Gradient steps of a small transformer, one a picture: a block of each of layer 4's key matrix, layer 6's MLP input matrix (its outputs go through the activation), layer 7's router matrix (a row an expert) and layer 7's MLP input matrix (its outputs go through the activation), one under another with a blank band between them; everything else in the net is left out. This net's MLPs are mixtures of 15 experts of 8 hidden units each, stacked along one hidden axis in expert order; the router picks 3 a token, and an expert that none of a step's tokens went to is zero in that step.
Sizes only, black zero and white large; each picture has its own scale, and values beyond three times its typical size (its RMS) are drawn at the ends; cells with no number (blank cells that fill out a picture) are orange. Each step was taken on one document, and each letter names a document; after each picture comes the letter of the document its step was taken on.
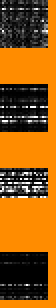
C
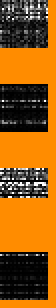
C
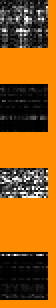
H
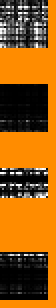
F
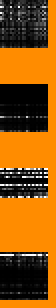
F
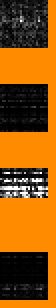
H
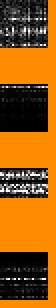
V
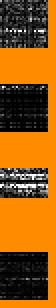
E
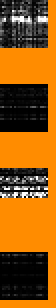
H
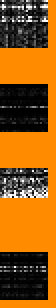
H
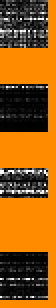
E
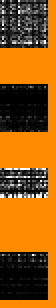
F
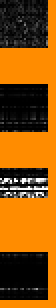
H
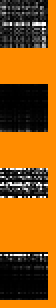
F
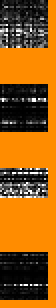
C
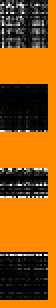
F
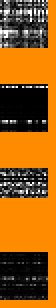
E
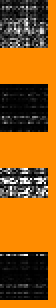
C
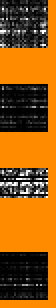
C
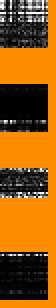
F
